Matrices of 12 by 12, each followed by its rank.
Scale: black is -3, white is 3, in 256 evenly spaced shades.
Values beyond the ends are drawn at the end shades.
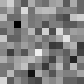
full rank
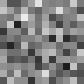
full rank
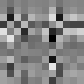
two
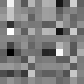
two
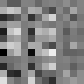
two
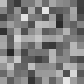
full rank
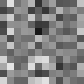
two
